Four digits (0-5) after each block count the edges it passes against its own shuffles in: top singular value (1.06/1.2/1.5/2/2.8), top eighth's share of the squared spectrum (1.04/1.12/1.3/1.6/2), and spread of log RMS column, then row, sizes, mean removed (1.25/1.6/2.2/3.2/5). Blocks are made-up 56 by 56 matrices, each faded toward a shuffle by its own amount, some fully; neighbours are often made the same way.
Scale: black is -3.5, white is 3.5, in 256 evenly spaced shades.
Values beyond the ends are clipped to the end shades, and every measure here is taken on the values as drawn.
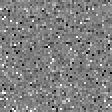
0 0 0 0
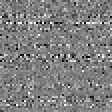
2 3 0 3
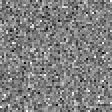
0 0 0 0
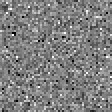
0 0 0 0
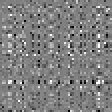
5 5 3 3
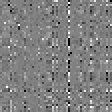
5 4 3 2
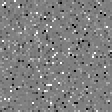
0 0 0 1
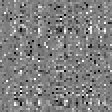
4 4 2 2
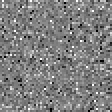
3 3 1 1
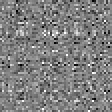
4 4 3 2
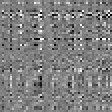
4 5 3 4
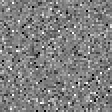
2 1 0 0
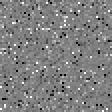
0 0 0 0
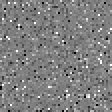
2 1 0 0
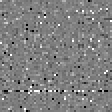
3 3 0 1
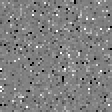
0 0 0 0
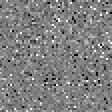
2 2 0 1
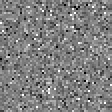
1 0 0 0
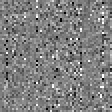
3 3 3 0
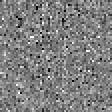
2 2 2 0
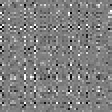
5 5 3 3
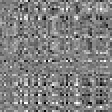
5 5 3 3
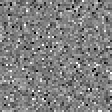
1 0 0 0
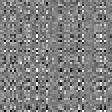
5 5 4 3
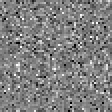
3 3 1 1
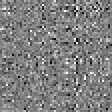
4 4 2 2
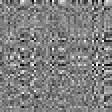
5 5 3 3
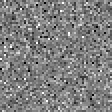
0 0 0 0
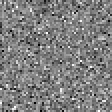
1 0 0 0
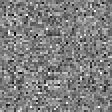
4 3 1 1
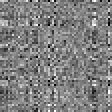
4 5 3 3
